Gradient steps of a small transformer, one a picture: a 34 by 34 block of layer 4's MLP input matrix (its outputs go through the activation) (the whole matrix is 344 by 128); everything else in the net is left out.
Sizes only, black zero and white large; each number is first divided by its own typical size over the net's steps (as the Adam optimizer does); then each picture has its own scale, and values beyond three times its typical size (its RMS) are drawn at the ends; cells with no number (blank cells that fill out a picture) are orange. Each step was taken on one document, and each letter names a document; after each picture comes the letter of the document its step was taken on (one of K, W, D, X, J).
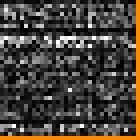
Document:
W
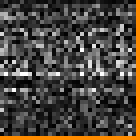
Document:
W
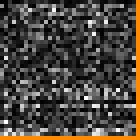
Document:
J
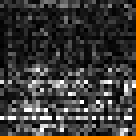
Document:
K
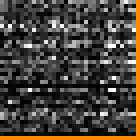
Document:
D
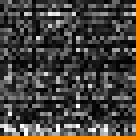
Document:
J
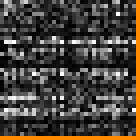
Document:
J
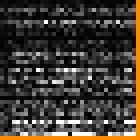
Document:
K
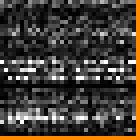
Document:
D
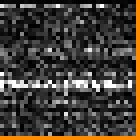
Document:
W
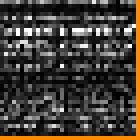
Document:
D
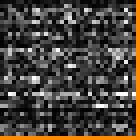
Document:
J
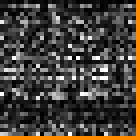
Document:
J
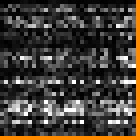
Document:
K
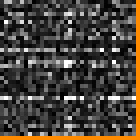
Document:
J
